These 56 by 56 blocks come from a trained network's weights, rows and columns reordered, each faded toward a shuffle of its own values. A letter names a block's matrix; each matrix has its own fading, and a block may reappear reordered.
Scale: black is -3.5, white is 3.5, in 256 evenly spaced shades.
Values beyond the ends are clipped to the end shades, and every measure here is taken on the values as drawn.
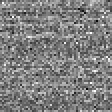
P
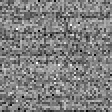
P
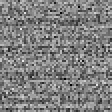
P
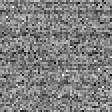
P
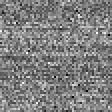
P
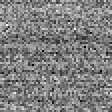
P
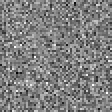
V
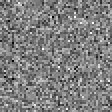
V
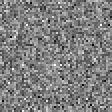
V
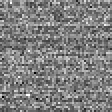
P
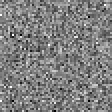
V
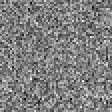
V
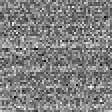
P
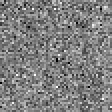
V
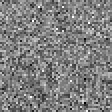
V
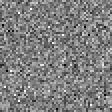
V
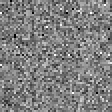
V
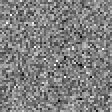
V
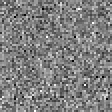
V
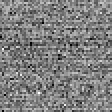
P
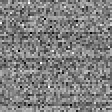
P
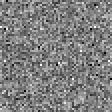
V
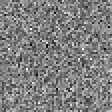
V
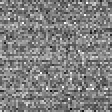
P
